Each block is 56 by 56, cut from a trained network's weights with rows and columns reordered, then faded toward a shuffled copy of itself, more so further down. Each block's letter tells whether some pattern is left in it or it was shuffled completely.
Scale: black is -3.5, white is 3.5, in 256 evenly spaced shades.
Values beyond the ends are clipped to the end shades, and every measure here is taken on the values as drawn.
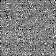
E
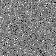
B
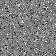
B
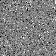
B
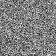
B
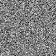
E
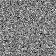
B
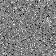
B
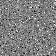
B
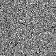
E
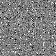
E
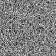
E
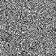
E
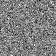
B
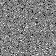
B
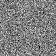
B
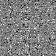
E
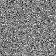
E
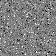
B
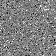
B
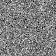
B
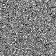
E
